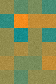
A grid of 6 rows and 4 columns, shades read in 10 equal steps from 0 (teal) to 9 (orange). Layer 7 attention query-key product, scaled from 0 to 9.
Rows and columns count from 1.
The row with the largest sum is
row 2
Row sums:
14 24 11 22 21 18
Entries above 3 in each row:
2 3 2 4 4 3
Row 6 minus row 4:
0 -3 0 -1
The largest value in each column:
6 9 7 7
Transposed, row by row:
5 1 5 5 6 5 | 3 9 0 6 4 3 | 4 7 5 5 4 5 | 2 7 1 6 7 5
